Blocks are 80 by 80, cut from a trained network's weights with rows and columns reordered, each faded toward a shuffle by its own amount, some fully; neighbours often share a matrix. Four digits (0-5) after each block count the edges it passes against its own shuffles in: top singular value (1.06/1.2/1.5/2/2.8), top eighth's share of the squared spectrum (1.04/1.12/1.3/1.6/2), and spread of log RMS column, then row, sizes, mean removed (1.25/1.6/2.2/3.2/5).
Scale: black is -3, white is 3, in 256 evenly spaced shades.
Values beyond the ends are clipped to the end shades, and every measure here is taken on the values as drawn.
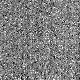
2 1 0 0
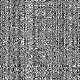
4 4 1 3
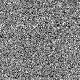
2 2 0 1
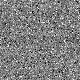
0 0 0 0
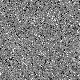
0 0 0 0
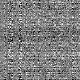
4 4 4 1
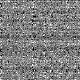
3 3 3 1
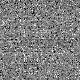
2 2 1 0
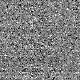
2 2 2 0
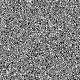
0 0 0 0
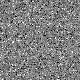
0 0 0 0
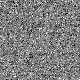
0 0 0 0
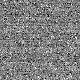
2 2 1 0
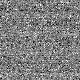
2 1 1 0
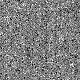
1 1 0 0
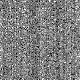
3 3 0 2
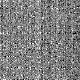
3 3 0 3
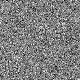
1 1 0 0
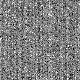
3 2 0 2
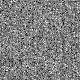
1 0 0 0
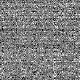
3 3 3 0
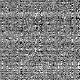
4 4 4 1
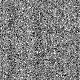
2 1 0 1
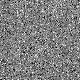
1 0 0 0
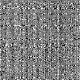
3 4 1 4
